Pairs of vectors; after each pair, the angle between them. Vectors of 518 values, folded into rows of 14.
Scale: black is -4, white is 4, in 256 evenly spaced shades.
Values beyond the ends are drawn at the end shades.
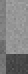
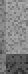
nearly parallel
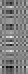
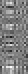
nearly opposite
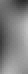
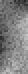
nearly parallel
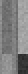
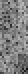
partly aligned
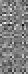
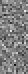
partly opposed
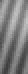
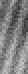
nearly opposite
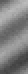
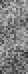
partly aligned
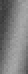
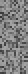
orthogonal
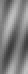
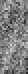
partly opposed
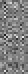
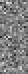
partly aligned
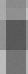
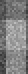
nearly opposite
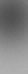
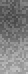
nearly parallel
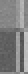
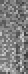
partly opposed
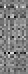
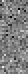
orthogonal
